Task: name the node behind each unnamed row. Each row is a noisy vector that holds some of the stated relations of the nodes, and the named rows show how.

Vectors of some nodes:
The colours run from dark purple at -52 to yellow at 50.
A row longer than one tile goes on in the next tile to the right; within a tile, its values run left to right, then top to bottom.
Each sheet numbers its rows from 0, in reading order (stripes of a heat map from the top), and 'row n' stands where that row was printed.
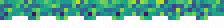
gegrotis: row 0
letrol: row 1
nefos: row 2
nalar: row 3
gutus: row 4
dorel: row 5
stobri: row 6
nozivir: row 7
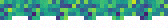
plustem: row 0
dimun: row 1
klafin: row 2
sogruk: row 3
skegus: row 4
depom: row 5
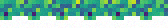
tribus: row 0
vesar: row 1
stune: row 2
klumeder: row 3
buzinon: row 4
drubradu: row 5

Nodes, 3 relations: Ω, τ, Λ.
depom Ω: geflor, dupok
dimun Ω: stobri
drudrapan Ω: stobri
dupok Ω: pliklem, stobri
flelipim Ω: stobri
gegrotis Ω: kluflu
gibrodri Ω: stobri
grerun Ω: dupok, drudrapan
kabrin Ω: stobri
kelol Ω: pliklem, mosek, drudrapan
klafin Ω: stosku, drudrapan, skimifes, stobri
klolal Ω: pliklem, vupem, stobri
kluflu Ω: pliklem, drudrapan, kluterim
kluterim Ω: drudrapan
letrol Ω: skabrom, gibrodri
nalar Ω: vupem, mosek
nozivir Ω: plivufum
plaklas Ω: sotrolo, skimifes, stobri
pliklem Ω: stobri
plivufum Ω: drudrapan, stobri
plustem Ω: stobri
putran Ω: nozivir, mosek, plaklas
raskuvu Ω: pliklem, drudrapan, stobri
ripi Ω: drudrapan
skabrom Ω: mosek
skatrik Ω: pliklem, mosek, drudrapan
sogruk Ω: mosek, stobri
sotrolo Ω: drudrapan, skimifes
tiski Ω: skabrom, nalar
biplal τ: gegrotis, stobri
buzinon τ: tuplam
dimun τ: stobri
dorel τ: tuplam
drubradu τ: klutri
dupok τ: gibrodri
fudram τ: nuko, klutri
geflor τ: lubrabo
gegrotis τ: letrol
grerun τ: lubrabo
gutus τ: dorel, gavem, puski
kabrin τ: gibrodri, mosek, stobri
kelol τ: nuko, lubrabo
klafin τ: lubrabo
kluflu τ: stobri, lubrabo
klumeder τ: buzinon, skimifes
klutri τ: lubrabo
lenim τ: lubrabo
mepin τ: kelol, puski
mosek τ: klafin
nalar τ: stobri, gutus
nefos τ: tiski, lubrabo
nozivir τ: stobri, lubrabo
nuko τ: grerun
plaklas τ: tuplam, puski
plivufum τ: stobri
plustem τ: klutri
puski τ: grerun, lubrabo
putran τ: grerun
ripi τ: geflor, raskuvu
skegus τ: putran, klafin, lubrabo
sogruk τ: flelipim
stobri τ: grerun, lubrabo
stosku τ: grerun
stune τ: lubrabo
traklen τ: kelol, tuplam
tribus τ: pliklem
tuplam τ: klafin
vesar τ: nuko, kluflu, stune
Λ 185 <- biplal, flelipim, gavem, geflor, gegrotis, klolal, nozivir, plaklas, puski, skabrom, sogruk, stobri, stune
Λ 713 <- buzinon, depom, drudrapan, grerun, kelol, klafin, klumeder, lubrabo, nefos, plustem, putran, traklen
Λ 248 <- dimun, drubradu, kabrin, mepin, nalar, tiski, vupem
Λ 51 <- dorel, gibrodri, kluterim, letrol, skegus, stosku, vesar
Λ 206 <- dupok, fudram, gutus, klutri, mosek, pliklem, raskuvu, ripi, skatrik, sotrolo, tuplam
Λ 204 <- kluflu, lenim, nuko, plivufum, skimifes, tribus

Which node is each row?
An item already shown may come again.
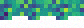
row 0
depom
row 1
kluterim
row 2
plustem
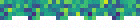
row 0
plustem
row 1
kluflu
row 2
putran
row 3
skegus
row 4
raskuvu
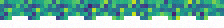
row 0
ripi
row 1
dupok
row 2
dupok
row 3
geflor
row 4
puski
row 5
drudrapan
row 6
lubrabo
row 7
skabrom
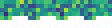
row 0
nefos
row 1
pliklem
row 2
klutri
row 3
sotrolo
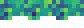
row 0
flelipim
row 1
vesar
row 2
flelipim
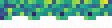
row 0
grerun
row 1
traklen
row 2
traklen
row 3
tuplam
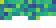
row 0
plaklas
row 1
skimifes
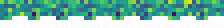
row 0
stosku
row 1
tiski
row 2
plivufum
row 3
gibrodri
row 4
gavem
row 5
dupok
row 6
tuplam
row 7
vupem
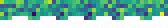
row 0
mosek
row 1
biplal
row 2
kabrin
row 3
depom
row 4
kelol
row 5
nuko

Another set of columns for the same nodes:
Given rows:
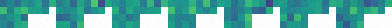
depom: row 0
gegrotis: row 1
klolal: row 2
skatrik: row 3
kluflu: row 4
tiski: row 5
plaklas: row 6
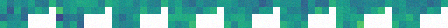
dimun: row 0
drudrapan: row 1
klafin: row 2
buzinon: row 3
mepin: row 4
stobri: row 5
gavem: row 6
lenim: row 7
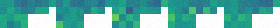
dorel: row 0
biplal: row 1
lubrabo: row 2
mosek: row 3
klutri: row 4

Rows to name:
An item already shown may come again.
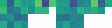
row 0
pliklem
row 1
letrol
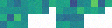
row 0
tiski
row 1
letrol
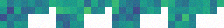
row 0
kabrin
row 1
sotrolo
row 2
gibrodri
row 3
tiski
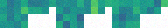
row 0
putran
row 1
sogruk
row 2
raskuvu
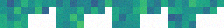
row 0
nalar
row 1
geflor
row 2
grerun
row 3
kluterim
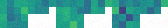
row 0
kelol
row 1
vupem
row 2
dupok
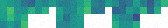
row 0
skimifes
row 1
grerun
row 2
nozivir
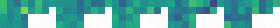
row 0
skabrom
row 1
stobri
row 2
nalar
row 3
kluflu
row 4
plivufum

